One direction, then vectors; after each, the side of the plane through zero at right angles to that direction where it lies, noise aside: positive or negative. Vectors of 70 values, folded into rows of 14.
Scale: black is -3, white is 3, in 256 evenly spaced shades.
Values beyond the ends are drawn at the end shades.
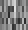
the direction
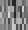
negative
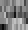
negative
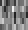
negative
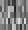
negative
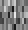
positive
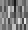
negative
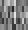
positive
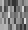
negative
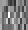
negative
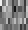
negative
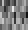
negative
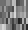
positive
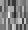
negative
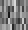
positive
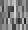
positive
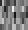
negative
